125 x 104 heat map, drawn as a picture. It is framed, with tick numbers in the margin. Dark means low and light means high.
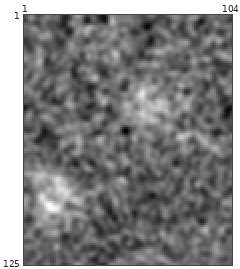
Ninth with the highest average: bottom left. Lone odd cells: none. Stripes: none. Mirror symmetry: none. Bumps: two. Grain: blotchy.
